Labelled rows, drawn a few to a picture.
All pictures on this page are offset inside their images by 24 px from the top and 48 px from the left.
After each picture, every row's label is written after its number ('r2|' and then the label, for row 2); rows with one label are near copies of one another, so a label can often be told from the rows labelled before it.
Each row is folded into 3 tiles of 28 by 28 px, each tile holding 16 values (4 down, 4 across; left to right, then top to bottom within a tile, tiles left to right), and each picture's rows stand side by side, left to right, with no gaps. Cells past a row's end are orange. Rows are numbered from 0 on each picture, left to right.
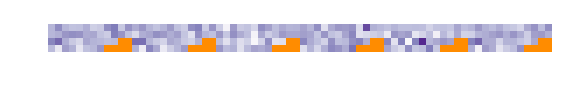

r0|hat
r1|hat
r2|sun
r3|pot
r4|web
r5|hat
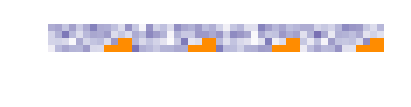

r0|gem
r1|sun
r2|sun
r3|gem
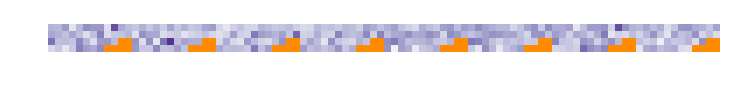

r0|pot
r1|web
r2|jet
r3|jet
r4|hat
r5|hat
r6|pot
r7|gem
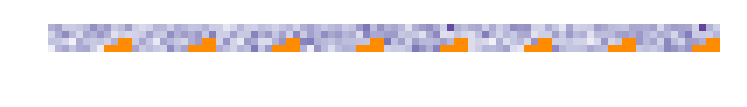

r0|gem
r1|jet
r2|jet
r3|hat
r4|pot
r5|gem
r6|sun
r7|pot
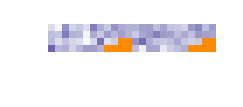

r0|sun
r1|hat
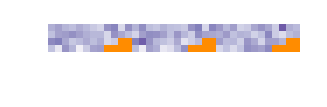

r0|hat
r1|hat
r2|pot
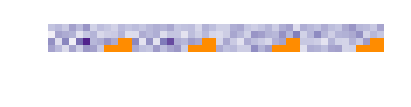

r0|web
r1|web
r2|jet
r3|gem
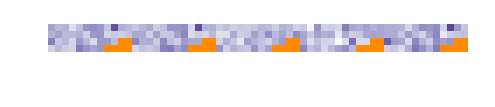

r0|pot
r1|pot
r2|jet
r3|sun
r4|pot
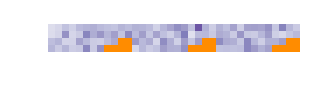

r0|jet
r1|pot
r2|pot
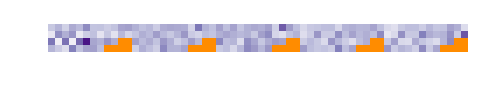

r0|web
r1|pot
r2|pot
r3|jet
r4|jet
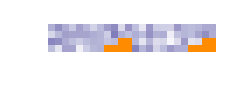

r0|hat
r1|sun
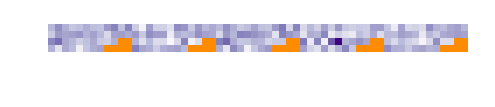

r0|hat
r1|sun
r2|hat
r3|web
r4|sun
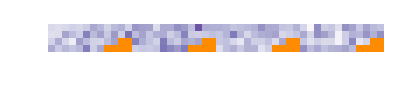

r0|jet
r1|pot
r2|gem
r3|sun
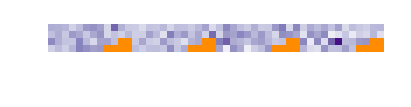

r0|pot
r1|jet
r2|hat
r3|web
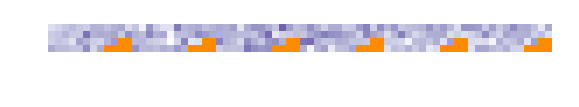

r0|jet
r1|sun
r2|pot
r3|hat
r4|gem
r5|gem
